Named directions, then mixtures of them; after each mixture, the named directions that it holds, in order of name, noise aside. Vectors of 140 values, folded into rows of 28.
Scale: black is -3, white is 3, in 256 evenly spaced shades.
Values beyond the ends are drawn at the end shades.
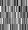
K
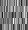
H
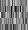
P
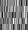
H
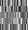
K, P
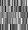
K, P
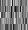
P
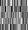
K, P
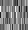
K, P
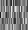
P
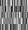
K, P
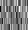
K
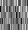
K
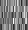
H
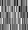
K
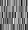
H, K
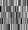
K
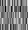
K, P
